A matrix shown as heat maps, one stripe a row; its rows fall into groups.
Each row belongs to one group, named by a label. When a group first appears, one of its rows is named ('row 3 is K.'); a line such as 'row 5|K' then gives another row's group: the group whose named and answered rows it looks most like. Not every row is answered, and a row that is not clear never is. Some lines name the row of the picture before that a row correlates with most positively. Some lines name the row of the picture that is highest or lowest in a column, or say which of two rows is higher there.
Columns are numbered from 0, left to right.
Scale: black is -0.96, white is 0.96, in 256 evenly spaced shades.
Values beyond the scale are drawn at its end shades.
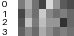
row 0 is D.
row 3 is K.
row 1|K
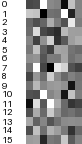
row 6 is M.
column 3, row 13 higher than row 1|No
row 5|D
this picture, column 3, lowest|7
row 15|M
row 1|M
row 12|K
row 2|K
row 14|K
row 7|D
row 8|K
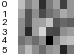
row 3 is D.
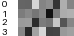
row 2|M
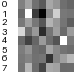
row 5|D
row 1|D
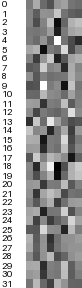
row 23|M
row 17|K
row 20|M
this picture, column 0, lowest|13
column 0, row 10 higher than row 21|No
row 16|M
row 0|D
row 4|D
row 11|M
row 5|M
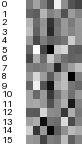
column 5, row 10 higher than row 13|No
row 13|M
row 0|D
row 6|K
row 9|D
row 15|M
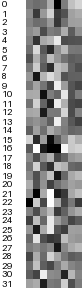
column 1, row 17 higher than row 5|No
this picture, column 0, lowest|22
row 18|D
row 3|M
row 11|D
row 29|D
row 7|D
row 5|D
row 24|K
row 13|D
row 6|K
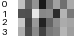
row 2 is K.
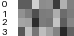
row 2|M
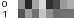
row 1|K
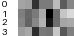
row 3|M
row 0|M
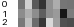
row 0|D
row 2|D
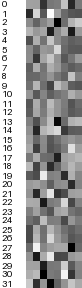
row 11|K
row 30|M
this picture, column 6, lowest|27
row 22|M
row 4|K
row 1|K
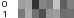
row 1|D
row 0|M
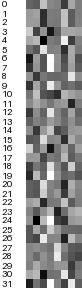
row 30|M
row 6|K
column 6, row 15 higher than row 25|Yes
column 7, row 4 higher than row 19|Yes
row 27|D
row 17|M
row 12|K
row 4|M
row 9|K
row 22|M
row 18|K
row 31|K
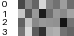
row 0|K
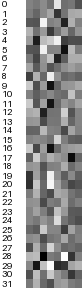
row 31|D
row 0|D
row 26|M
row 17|K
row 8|K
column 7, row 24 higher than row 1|No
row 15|D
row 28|M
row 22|M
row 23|D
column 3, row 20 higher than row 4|Yes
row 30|K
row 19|K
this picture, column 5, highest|28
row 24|D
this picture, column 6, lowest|17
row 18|M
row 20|K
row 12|M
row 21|D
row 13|M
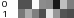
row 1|D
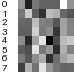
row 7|K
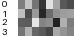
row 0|D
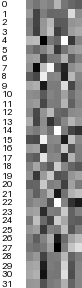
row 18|D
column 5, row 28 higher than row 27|Yes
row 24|D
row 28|M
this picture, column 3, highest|7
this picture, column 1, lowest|7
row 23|M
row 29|M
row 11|M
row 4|M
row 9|M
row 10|M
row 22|D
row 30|M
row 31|M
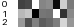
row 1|M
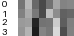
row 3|M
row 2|M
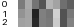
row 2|M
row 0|D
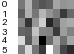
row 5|D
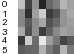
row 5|K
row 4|K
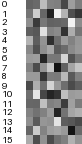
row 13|D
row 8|M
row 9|K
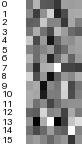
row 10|M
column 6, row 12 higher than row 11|Yes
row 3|D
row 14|K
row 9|M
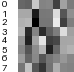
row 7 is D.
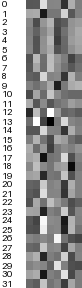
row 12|K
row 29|D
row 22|K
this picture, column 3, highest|12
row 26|D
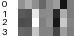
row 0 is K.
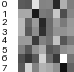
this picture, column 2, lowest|1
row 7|K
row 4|M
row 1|M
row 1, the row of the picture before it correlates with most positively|0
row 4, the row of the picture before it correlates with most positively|0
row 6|K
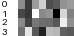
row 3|D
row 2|K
